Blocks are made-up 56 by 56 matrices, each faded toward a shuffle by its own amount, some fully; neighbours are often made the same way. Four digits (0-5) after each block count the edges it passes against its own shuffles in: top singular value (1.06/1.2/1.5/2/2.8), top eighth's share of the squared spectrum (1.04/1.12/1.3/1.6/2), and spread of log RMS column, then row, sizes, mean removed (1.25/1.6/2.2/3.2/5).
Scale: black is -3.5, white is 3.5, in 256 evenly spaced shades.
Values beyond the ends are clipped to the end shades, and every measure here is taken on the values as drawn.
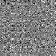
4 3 2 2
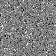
1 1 0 0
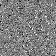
1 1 0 0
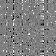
4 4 2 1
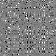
4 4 2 1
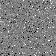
0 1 0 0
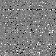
3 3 1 2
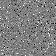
0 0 0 0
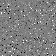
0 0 0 0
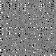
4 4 2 2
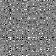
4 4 2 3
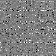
3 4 1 3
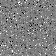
2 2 0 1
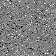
0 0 0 0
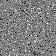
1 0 0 0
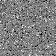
0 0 0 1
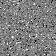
0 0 0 0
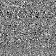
1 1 0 3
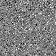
0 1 0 0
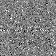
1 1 0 1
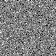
0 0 0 0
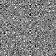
3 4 2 1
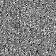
2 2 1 0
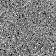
2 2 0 0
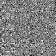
3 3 1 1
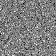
1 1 0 0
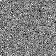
2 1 0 0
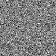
3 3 1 0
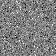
1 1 0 0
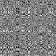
4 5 3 3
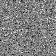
2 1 0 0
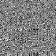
3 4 2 2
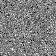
1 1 0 0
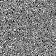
2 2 0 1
